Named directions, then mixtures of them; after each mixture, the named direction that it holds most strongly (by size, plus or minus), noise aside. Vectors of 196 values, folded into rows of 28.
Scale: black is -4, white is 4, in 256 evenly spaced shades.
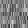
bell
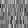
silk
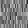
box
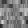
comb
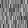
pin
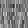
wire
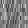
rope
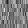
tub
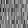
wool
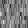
rope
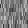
pin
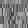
wire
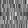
box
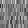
silk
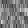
comb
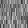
pin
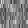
rope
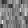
comb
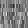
wire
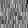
box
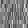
bell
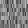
tub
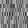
bell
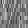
rope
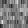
comb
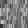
comb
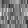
comb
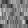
comb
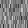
pin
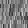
pin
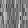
rope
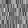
tub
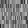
pin
